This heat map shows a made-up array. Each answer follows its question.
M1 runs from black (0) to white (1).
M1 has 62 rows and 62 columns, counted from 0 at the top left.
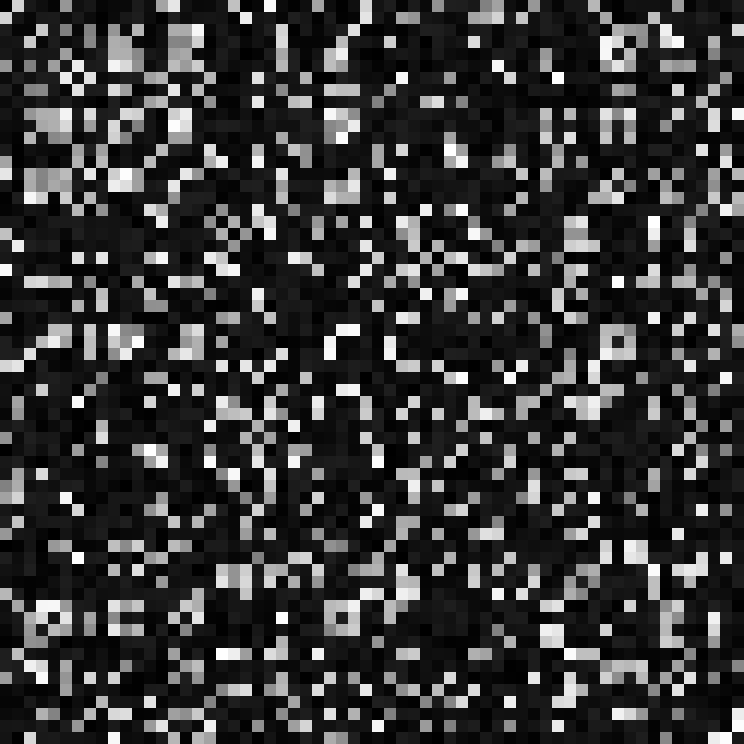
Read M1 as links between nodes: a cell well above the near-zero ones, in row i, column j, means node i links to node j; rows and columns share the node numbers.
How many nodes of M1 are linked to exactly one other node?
0
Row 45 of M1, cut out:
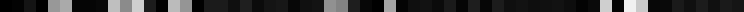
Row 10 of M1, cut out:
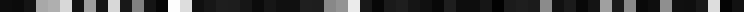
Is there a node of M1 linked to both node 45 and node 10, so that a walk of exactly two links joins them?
yes
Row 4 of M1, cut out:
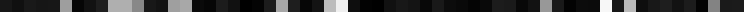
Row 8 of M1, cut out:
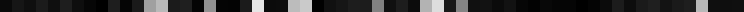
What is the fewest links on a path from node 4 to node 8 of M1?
4
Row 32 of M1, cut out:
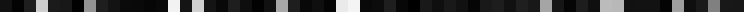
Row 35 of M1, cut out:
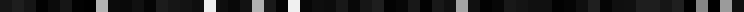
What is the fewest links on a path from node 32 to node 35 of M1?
4
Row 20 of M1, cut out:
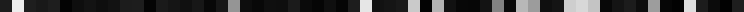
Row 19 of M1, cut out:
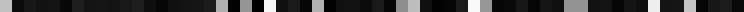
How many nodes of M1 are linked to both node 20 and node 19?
5
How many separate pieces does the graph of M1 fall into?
1
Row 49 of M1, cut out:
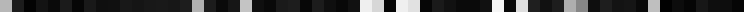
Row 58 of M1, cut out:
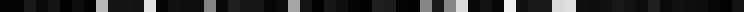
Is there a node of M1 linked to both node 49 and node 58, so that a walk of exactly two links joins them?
yes
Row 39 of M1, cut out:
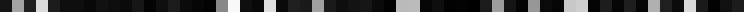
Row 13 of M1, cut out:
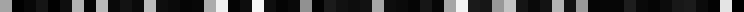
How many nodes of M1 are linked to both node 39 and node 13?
3
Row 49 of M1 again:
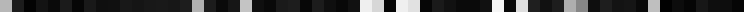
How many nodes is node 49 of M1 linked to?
12
